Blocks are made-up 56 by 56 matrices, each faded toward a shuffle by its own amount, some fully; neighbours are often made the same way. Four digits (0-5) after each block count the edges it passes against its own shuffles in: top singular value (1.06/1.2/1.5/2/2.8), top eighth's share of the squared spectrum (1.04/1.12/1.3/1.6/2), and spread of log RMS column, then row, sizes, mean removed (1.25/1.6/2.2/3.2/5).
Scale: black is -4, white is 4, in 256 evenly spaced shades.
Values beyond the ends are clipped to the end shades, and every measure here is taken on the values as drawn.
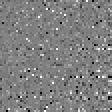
3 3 2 2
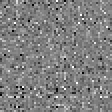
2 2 1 2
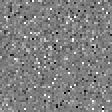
0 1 0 0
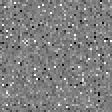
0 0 0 0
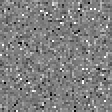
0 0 0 0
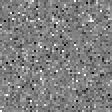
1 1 0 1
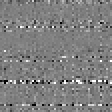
3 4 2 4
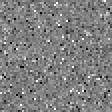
0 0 0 0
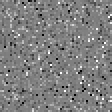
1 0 0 0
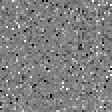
1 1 0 0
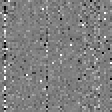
4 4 2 0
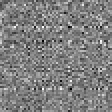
4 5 2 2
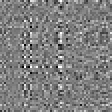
4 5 3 3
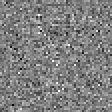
3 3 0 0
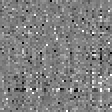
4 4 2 2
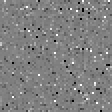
2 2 0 0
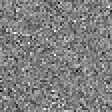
0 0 0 0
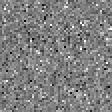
2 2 0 0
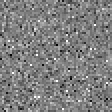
2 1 0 0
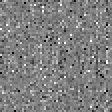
3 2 1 1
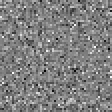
2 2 0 1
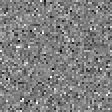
1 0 0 0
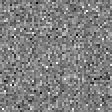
3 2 0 1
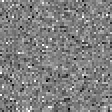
3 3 1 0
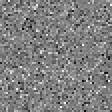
1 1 0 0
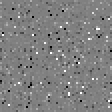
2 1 0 1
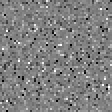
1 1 0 0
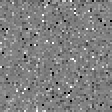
1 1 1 0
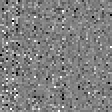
2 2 2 0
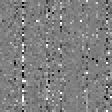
3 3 3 0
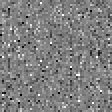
1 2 2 0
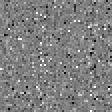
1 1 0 0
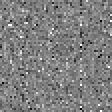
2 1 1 0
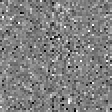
1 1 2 0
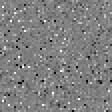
0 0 0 0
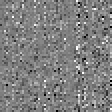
2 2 3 0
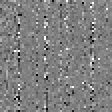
2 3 3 0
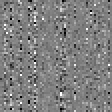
2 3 4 0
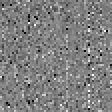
2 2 2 0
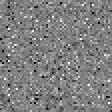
1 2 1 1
